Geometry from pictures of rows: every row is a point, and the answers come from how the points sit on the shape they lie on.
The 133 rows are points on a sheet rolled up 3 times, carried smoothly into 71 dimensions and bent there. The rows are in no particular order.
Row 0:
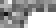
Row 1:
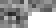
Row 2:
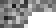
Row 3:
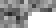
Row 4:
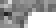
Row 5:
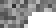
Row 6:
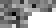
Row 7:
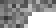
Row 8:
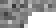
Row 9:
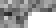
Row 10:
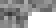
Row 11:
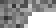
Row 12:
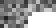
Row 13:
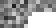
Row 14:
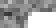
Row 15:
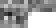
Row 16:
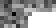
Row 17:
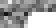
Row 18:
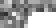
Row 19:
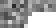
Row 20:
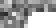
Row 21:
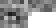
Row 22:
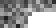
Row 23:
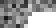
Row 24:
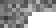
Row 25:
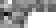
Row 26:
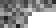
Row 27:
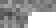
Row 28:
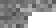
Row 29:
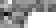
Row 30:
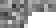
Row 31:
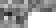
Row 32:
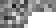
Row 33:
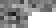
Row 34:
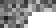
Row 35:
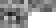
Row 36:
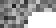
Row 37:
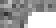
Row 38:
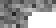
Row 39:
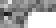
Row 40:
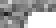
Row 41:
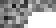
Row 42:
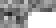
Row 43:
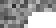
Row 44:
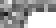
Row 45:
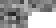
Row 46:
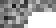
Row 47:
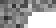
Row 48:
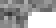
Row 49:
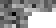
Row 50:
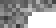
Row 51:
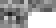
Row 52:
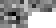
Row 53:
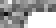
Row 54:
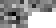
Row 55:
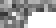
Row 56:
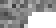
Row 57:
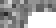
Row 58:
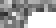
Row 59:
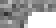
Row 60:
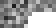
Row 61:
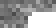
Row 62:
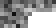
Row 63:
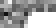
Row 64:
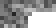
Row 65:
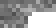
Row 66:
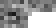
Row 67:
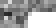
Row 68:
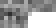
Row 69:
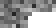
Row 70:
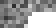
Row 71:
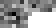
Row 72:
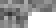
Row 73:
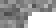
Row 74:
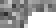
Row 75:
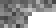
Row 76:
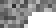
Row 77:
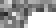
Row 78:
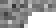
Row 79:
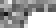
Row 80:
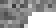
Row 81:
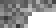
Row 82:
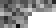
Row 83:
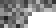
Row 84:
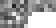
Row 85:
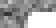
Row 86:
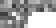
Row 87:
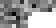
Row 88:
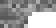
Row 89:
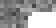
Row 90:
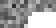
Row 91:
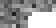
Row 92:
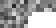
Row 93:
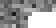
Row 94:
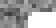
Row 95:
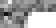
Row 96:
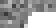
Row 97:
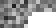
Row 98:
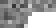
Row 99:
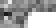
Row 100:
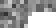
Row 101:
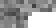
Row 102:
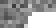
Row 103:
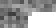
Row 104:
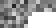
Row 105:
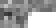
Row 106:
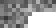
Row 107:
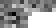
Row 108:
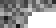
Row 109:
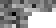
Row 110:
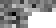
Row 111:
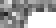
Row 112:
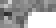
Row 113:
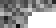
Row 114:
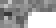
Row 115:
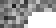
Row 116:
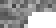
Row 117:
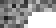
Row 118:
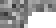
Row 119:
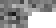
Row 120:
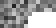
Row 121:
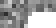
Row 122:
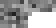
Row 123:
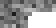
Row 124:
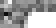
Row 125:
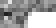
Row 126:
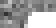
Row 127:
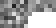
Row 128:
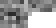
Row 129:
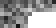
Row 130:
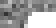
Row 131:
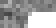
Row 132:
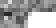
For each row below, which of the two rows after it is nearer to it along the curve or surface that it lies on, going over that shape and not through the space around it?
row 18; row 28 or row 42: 42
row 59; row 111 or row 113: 111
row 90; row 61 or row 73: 61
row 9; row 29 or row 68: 29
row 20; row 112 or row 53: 53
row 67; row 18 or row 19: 18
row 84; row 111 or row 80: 111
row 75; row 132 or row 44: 132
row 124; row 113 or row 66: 66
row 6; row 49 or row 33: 49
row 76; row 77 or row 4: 4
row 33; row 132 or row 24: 132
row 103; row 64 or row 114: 114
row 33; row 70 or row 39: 39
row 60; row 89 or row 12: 12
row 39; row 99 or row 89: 99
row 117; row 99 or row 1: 99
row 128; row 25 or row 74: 25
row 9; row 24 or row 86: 86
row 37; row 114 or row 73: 73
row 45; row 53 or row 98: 53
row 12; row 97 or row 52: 97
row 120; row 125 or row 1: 125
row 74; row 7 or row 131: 7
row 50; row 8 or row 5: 5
